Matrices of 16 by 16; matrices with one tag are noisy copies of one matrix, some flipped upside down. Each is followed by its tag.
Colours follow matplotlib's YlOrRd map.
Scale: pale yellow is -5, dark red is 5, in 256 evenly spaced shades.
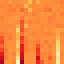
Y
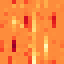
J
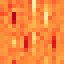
J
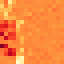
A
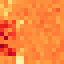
A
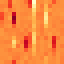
J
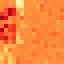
A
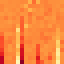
Y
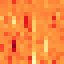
J
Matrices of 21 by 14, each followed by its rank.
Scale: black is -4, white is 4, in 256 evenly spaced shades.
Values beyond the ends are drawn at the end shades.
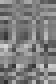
two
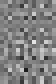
three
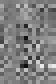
three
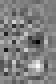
three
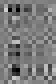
two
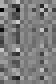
two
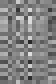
two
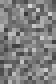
full rank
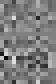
three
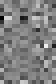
three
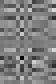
two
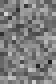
full rank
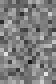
full rank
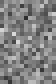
full rank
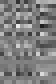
two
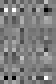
two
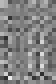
three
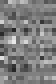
three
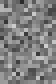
full rank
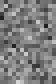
full rank
